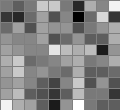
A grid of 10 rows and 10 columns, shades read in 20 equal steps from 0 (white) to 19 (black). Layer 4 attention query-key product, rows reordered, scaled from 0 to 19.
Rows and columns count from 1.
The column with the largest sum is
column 5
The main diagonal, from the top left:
10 16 13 7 2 7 6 13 10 12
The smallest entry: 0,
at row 10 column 7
